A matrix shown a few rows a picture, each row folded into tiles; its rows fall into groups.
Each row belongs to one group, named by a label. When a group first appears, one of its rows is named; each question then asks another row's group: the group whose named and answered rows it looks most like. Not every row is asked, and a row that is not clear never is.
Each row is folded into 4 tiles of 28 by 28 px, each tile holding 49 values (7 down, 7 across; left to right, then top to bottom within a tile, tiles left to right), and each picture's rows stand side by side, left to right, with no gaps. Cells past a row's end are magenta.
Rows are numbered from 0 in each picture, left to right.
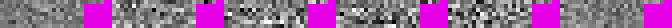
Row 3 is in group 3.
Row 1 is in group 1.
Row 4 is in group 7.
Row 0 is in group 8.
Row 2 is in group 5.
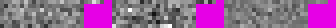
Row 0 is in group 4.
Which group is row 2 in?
8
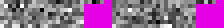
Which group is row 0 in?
1
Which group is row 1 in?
3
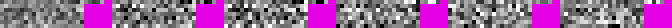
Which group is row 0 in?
1
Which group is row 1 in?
1
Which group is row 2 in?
1
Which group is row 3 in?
4
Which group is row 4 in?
7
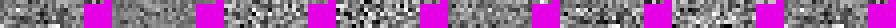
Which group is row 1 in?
8
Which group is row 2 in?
7
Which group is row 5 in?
3
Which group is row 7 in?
3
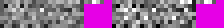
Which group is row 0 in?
4
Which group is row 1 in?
4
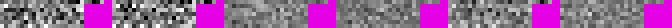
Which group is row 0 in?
1
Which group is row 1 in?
1
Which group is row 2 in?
8
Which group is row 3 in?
8
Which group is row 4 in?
1
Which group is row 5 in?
8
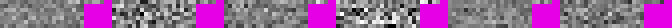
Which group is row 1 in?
7
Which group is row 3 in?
5
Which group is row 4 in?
5
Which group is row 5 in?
3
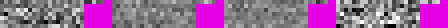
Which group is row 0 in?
3
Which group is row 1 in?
4
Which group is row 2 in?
1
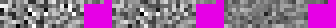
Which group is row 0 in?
7
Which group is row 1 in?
7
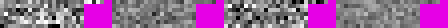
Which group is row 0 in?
5
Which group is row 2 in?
1
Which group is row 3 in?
8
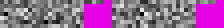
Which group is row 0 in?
3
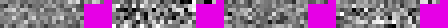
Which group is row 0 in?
4
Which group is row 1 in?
1
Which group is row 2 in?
3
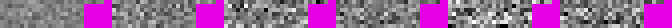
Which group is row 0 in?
8
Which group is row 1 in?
8
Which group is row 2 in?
1
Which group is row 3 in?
3
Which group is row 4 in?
5
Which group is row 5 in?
3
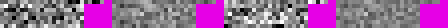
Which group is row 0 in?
1
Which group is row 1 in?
8
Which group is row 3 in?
8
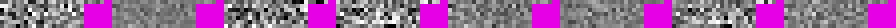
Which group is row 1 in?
8
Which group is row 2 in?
1
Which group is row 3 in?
5
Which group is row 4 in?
8
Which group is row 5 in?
8
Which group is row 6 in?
5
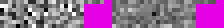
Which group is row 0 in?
7
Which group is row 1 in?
3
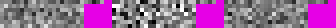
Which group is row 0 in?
1
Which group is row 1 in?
7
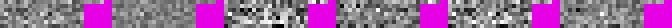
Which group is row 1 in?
8
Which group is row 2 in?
5
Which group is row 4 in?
5
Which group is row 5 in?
5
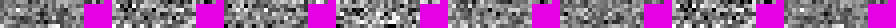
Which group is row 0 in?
3
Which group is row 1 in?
1
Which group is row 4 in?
1
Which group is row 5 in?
3
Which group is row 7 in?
3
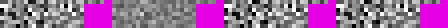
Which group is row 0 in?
7
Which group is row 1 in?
8
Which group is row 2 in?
7
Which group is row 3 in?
7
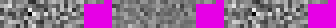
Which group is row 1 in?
8
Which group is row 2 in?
7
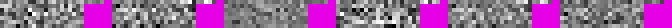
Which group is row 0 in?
7
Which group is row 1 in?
4
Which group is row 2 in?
8
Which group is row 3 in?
5
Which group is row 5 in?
3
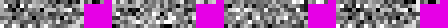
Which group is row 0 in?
1
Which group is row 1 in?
5
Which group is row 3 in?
1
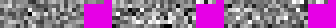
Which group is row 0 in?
7
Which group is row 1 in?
5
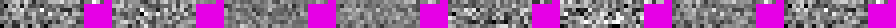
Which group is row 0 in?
4
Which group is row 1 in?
7
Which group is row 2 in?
8
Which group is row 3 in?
4
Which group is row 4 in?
3
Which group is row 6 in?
4
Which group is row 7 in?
4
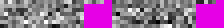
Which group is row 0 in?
5
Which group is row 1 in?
3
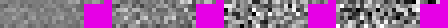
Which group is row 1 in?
4
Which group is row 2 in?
7
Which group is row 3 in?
1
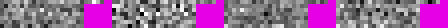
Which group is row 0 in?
4
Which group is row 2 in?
3
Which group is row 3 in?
1
